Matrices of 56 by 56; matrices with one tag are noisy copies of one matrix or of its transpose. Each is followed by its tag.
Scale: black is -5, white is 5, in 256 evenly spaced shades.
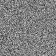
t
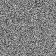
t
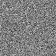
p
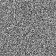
p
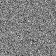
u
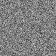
u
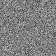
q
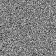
q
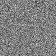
t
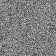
q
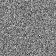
p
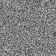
q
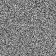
t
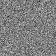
q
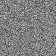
t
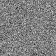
q
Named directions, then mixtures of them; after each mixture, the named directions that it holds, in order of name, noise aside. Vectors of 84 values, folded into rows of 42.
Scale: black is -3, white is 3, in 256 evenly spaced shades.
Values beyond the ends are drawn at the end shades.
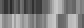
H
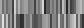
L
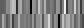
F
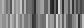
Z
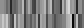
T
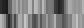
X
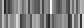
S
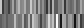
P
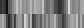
X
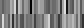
F, L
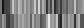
F, P, X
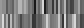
L, Z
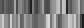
F, H, L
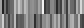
L, P, X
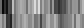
P, X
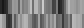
X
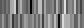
F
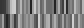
F, T, X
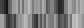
X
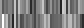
F, L, T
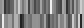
L, S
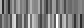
P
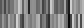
S, T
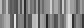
T, X, Z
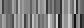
F, P, T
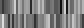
F, L, X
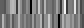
F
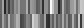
S, Z
